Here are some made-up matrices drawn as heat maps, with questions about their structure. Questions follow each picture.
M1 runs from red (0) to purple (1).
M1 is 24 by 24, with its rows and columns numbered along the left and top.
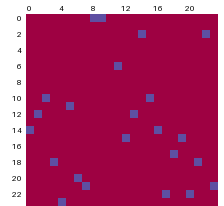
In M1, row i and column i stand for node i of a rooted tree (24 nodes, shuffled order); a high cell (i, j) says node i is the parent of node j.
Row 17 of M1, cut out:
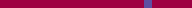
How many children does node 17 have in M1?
1
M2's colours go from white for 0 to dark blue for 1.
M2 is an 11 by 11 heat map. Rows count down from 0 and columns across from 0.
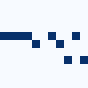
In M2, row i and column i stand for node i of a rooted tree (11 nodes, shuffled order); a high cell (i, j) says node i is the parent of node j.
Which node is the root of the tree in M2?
5
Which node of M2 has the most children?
4
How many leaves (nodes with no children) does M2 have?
8
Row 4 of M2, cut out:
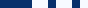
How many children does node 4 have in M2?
6
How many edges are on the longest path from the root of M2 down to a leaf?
2
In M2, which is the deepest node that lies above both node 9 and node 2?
4
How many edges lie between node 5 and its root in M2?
0
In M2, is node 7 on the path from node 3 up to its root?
no
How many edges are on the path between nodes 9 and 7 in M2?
3
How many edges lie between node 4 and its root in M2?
1
